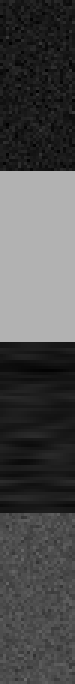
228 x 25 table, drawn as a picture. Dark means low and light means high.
The table splits into 4 rows of 1 panel. Panel 1,1: very low, fine-grained, faint in contrast. Panel 2,1: high, flat. Panel 3,1: very low, streaked across, faint in contrast. Panel 4,1: low, fine-grained, faint in contrast.
